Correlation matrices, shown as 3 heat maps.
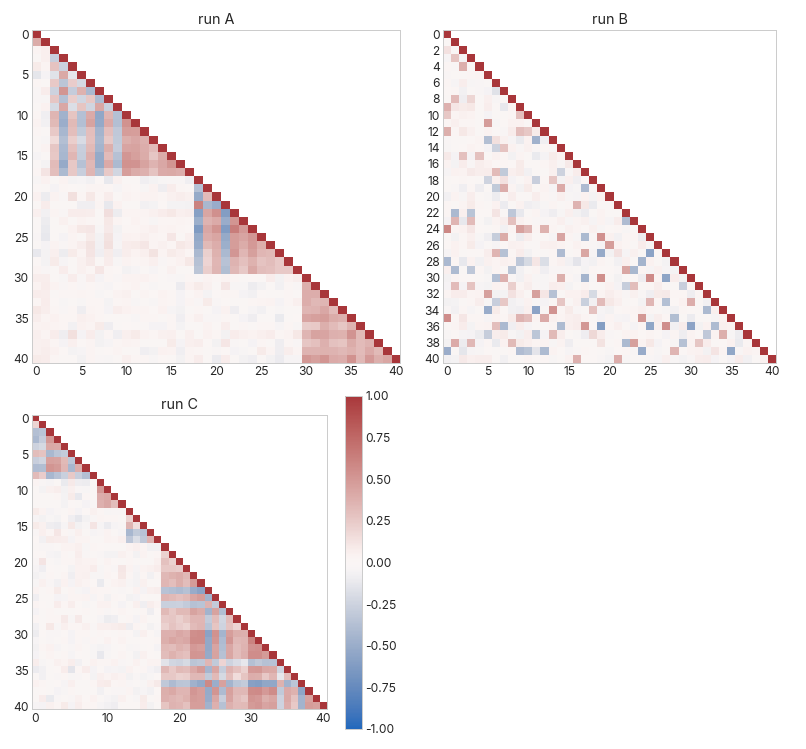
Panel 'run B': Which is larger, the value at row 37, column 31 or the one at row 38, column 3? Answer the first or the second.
the second
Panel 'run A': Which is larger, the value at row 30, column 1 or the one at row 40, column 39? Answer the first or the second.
the second
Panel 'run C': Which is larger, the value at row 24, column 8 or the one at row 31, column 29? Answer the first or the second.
the second
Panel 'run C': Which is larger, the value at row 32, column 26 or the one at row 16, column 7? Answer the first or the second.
the second
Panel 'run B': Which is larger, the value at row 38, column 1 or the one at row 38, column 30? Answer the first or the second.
the first
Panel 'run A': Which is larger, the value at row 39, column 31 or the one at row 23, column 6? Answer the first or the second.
the first
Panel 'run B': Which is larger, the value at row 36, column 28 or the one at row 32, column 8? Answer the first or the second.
the second
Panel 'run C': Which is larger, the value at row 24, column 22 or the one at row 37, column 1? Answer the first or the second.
the second
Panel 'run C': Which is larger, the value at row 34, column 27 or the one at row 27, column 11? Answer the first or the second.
the second
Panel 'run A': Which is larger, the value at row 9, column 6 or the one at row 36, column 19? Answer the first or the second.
the second
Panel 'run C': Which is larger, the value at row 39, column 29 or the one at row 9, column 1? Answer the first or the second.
the first
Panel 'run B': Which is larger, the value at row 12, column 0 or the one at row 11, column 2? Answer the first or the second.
the first
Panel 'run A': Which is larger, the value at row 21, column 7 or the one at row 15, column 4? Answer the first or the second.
the second
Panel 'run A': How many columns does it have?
41
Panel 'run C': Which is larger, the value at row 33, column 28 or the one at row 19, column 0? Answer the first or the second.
the first
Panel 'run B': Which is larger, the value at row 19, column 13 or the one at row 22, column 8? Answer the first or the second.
the first
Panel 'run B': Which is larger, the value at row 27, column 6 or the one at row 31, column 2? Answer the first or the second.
the first
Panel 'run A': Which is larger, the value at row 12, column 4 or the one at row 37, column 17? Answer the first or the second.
the first
